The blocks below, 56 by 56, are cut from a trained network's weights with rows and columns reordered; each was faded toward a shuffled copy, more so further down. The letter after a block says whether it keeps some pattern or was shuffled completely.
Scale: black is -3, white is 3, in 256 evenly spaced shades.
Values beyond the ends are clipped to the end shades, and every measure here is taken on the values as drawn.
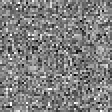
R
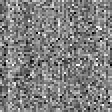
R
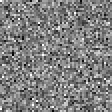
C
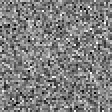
C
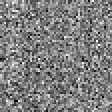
R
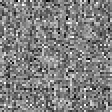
R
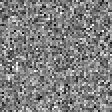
C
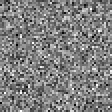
C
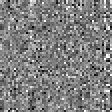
R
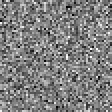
C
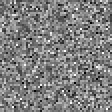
C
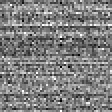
R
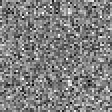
R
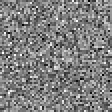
C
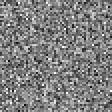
C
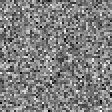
C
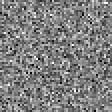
C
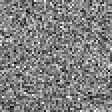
C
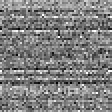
R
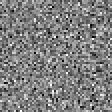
R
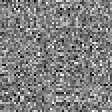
R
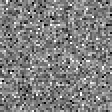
C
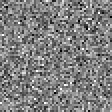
C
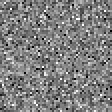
C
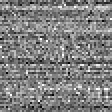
R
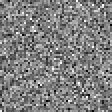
C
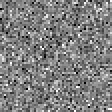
C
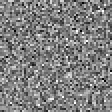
C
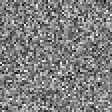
C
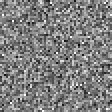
C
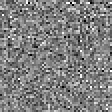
R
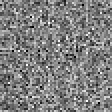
R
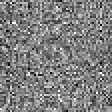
R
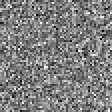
C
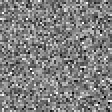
C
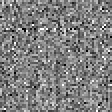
R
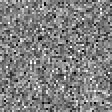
C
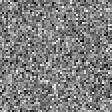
C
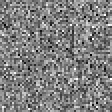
R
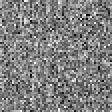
R
